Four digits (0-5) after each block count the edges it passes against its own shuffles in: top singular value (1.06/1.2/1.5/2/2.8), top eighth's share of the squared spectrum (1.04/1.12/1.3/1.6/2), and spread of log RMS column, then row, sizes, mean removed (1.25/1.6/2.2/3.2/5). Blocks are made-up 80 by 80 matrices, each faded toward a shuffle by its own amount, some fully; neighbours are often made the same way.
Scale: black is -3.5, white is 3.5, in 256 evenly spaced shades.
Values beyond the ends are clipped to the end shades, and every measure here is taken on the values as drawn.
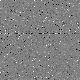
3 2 0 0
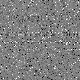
3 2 0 1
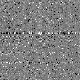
4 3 1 2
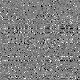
4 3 1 2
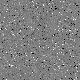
2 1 0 0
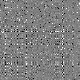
5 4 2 2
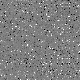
3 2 0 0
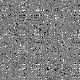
4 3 2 2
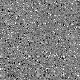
3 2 1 1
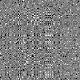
5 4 3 2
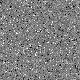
2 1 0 0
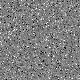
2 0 0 0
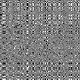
5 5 3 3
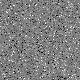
0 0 0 0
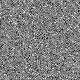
0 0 0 0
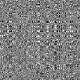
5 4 3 3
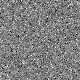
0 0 0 0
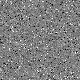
1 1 0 0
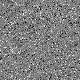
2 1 0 0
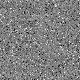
2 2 0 0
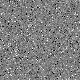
1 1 0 0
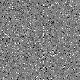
3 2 1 0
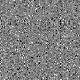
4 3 2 1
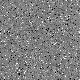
0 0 0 0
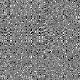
4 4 3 2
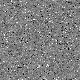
1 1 0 0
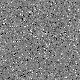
1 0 0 0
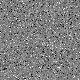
0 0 0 0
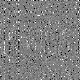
4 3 2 1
